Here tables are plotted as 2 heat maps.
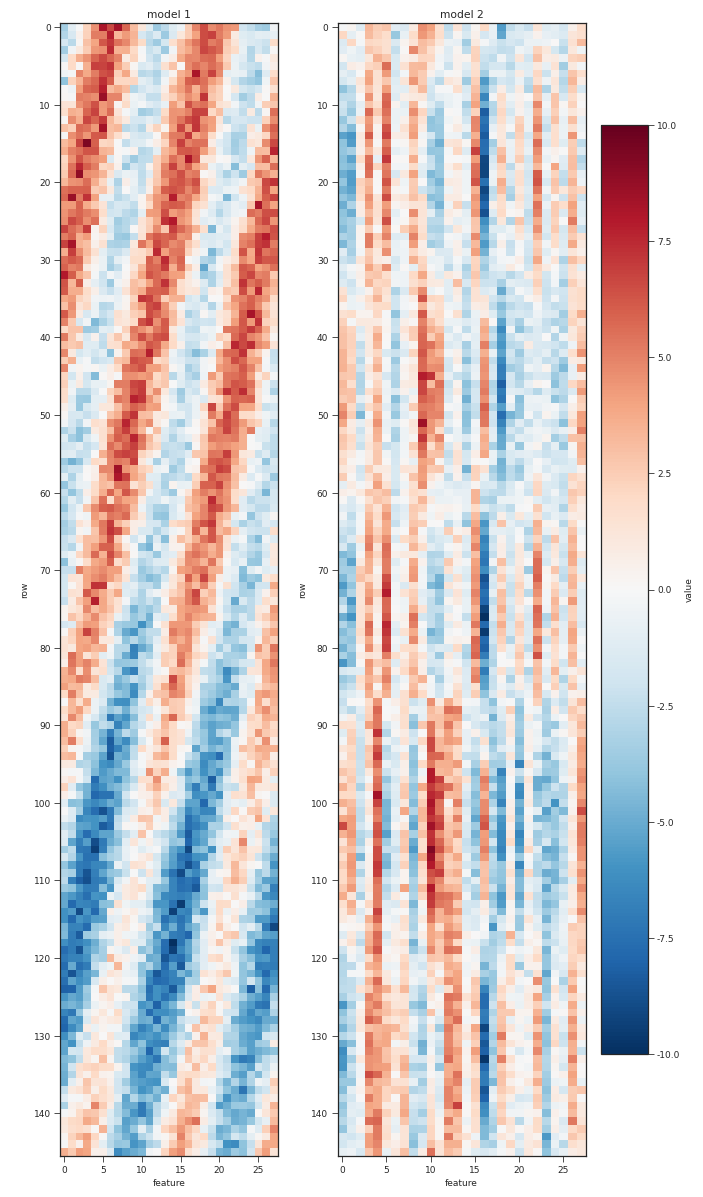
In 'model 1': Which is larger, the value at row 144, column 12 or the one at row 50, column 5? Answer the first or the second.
the second
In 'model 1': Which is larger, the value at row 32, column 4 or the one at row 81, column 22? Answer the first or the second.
the first
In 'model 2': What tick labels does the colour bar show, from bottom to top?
-10.0, -7.5, -5.0, -2.5, 0.0, 2.5, 5.0, 7.5, 10.0
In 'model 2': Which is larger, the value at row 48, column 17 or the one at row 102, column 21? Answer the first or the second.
the second
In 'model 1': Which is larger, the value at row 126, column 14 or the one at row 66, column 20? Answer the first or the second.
the second
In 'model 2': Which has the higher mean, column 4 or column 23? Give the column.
4
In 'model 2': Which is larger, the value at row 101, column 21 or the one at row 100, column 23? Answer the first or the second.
the first
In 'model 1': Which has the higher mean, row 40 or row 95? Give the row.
40
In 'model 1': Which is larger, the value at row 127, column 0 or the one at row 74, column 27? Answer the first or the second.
the second
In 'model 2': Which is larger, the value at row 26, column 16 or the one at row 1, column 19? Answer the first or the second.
the second
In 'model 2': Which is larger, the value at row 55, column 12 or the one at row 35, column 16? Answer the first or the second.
the second
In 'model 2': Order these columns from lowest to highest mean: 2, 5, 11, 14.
14, 2, 11, 5
